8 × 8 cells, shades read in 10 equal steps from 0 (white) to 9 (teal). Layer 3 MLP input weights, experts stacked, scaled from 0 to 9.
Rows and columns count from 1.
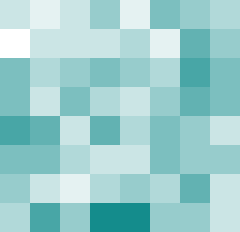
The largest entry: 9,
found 2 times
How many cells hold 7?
3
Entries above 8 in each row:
0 0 0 0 0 0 0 2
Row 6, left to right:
5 5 3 2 2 5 4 4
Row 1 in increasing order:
1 1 2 2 3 4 4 5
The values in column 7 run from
4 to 7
